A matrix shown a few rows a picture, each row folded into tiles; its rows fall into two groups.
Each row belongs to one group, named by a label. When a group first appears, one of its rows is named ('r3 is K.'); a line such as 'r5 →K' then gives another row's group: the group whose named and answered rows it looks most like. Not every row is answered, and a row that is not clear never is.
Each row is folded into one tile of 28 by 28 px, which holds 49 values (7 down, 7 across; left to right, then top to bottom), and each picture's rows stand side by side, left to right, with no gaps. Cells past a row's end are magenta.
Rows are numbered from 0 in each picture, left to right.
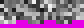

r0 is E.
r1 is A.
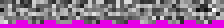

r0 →E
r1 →A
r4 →A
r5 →E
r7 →A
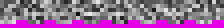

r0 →E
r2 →E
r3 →A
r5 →E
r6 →A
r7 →E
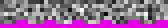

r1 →E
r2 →E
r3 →E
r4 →A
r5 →A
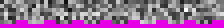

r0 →A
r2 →A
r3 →A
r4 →A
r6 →E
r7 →A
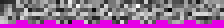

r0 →E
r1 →A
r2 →A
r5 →A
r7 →A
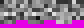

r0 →A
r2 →E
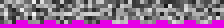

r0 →A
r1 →A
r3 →A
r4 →E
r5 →E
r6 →E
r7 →E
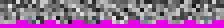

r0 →E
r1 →A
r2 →A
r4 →E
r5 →E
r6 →E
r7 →E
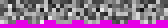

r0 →E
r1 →E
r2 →E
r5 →E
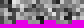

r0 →A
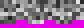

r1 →E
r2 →A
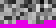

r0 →E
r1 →E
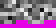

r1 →E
